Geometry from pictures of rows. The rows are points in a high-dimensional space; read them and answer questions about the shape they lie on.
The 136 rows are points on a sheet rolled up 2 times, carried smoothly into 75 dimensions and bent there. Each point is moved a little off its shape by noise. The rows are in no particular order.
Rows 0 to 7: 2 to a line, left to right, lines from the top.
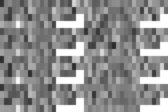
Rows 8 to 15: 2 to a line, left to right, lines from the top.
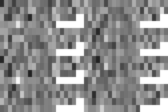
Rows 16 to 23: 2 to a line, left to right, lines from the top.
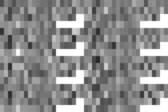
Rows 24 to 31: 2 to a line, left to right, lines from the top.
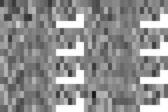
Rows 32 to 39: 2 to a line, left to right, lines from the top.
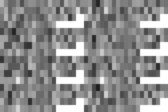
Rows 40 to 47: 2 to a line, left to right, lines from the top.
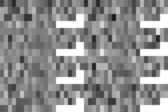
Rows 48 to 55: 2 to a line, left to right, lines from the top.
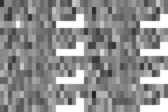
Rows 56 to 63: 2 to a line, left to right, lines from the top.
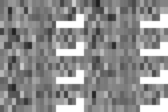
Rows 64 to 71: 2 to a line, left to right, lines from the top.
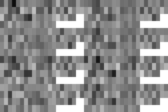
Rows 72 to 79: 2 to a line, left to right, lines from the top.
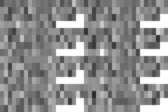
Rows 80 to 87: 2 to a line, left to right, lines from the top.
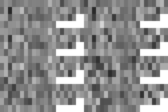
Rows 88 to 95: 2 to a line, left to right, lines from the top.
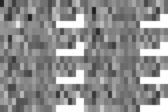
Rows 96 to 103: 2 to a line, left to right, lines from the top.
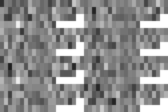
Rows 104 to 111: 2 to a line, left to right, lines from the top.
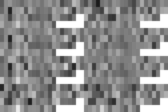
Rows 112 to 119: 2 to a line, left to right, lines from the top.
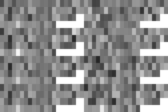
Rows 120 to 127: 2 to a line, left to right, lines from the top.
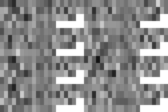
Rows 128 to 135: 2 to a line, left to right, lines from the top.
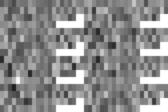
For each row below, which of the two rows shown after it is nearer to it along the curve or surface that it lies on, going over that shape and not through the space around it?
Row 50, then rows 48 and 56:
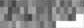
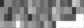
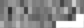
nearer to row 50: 56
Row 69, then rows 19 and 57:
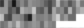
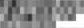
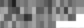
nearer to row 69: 57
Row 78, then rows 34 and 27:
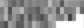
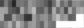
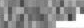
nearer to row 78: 27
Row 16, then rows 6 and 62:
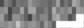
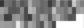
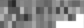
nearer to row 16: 62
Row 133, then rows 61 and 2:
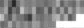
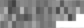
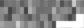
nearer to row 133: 61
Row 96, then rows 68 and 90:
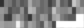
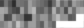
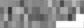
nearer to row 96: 68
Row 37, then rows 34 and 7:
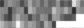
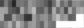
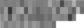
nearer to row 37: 34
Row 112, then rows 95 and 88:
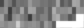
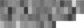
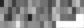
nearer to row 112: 95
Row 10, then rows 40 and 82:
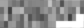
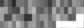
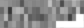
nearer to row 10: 82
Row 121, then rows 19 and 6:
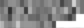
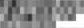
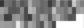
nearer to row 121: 19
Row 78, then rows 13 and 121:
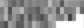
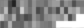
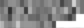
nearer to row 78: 13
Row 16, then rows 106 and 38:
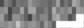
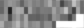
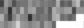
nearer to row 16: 38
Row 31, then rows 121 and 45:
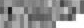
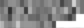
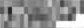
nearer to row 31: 45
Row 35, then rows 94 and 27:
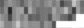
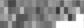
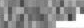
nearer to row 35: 27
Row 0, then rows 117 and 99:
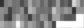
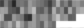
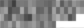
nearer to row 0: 117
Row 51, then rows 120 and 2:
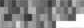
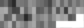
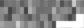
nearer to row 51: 120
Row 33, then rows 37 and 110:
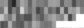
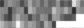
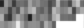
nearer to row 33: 110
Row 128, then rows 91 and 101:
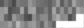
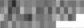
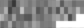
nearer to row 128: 91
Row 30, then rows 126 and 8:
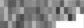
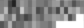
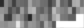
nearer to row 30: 126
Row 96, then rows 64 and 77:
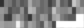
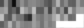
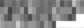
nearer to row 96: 64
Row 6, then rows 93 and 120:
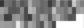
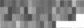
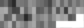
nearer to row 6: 120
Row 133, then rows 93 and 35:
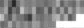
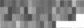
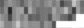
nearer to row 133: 93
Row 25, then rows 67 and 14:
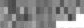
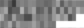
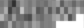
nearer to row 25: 67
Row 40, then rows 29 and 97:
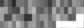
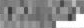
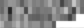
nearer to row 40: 97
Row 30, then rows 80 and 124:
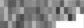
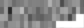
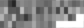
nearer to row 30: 124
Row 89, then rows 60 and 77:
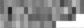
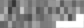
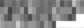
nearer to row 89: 77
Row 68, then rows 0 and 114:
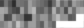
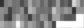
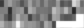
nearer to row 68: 0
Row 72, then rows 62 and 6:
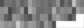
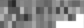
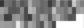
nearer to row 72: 62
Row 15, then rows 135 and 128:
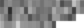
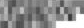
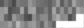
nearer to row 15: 128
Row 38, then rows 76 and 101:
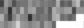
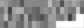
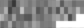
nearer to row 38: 101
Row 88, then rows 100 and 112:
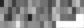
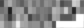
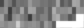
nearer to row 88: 100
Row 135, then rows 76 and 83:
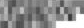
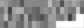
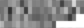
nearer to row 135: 76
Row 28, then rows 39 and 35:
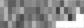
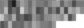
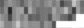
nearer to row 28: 39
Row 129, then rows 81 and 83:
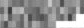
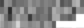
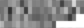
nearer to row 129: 83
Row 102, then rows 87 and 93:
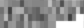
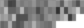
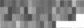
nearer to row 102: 87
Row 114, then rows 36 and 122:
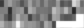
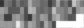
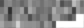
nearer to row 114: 36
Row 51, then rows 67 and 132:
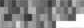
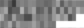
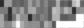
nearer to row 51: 132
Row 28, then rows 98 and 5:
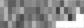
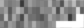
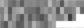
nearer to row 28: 5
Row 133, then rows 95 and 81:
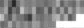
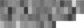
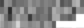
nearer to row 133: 81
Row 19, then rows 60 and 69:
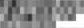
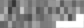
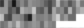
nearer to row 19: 60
